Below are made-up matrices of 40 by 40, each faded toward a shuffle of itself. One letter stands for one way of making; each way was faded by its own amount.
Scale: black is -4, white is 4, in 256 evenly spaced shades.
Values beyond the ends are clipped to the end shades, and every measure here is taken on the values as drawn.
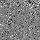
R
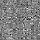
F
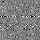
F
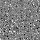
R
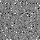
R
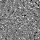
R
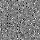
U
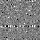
F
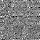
F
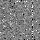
U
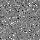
R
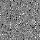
U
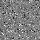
R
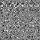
F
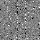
U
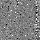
U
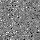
R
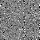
U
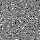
R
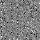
U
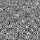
F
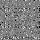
F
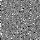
U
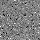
R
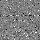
R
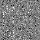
U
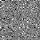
F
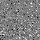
R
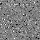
R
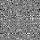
F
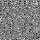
F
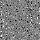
U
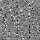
U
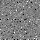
R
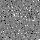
R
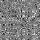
F
